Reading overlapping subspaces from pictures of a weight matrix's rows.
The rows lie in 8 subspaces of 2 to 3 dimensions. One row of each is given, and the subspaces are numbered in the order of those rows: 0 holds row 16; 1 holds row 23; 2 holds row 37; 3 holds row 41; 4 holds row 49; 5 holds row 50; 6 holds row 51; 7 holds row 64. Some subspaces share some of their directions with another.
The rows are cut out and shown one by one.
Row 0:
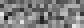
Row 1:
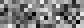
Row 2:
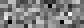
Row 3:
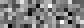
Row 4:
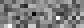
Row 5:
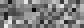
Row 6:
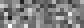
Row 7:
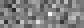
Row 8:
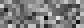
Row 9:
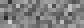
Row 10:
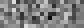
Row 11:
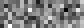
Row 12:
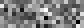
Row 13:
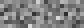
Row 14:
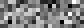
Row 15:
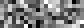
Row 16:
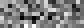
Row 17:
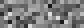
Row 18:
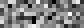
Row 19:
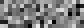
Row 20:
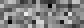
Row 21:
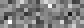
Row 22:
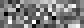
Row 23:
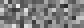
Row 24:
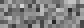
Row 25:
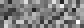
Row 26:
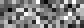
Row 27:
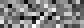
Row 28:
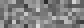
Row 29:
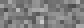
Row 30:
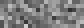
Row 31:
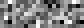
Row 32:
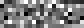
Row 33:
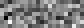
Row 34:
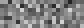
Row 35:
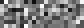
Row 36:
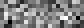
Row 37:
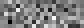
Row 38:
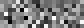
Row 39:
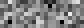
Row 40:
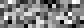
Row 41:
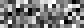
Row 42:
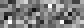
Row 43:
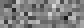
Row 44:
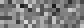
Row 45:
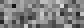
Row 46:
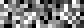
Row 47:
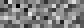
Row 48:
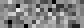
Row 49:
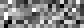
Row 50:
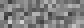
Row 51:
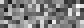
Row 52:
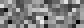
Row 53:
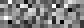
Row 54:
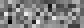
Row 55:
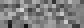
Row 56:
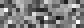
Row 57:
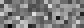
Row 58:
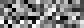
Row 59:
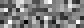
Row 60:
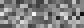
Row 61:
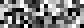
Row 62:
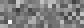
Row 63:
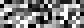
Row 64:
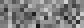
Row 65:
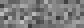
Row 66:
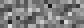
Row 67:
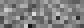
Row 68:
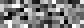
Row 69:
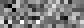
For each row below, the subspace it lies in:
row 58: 0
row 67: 5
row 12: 7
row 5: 4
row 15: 6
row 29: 7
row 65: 3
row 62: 3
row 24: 6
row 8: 7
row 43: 0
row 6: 2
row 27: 0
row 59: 7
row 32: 1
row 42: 4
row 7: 0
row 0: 5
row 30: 6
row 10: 0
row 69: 0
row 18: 0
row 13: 3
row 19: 6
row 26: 4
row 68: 2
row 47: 1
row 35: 1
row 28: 6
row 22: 2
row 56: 7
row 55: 2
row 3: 2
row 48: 2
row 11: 3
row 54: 2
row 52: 7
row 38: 2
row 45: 5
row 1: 7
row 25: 4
